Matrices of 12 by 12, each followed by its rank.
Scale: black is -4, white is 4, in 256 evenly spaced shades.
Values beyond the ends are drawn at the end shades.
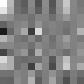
two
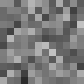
full rank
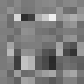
two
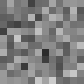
full rank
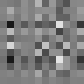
two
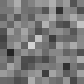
full rank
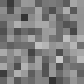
full rank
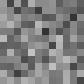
full rank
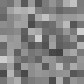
full rank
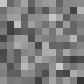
full rank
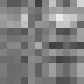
two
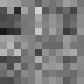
two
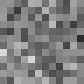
full rank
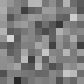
full rank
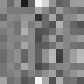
two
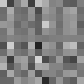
two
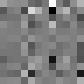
two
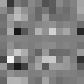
two
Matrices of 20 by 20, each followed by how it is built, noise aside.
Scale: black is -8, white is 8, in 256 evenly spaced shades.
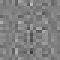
low rank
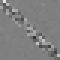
banded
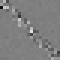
banded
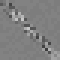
banded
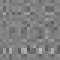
low rank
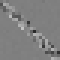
banded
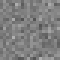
low rank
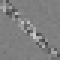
banded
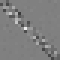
banded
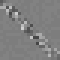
banded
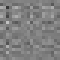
low rank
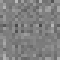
low rank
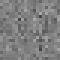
low rank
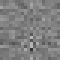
low rank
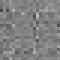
low rank
